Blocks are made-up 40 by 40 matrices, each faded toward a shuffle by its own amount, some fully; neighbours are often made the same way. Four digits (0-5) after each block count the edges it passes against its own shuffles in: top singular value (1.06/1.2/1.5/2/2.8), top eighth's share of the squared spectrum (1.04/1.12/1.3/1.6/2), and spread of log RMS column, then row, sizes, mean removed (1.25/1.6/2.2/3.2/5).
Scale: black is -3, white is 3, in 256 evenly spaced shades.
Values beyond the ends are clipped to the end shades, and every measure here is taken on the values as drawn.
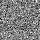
0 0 0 0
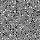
1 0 0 0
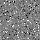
0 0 0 0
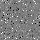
1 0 0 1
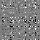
3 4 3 3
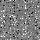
1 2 1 1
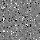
2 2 2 0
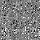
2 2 2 1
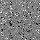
1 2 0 0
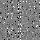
2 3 2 0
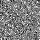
1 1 0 0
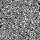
0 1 0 0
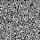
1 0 0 0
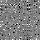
3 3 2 2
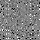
3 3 2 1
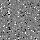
2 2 1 0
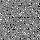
2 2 1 0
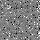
2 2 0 0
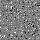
2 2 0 0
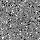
0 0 0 0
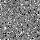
0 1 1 0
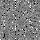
2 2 1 0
